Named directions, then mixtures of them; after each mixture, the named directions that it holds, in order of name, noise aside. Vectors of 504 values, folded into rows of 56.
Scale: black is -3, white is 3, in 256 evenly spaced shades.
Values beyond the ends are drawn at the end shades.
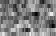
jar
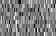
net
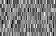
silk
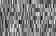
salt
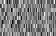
silk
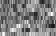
jar, salt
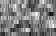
jar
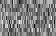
net, salt, silk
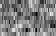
jar, net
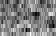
jar, silk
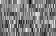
jar, net, salt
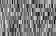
salt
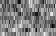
jar, net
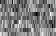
jar, salt, silk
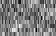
jar, net, salt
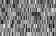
jar, silk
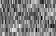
jar, net, salt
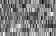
jar, salt, silk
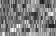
jar, salt
